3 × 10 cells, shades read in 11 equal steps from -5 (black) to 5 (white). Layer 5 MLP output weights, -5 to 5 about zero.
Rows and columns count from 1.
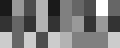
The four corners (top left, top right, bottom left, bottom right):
-4 -1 3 3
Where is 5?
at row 1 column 9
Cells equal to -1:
4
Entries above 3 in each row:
1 0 0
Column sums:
-4 -1 -2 2 -4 2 0 -5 6 -1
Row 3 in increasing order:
-2 -1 0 0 0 2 3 3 3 3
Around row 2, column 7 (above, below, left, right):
-1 0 0 -3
